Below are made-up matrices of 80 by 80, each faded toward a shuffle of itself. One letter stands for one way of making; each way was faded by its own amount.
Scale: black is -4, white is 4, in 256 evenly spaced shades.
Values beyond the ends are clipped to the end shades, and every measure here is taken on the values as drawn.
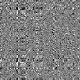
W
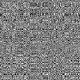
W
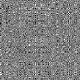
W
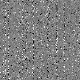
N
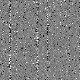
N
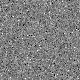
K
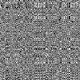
W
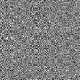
W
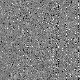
N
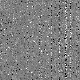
N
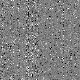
N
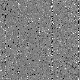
N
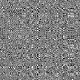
W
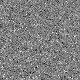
K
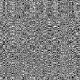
W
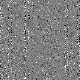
N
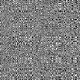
W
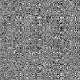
W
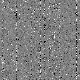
N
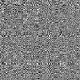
W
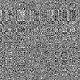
W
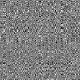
W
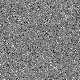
K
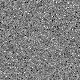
K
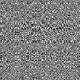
W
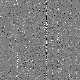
N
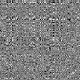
W
